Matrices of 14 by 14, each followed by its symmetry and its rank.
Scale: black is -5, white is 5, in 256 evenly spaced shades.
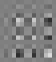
symmetric, rank one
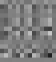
neither, rank two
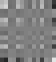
symmetric, rank one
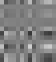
neither, rank one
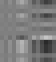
neither, rank one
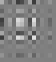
symmetric, rank one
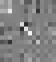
symmetric, rank three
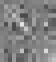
symmetric, rank three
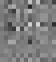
neither, rank three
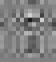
neither, rank two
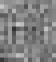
neither, rank three
